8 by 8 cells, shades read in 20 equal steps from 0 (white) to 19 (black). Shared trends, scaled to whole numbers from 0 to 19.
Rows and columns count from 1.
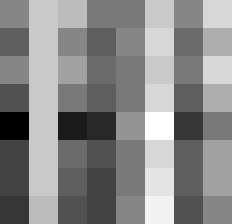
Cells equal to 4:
9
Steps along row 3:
down up up down down up down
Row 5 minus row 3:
10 0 10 5 -2 -4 5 7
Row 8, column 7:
13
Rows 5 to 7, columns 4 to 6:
16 8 0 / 13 10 3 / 14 10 2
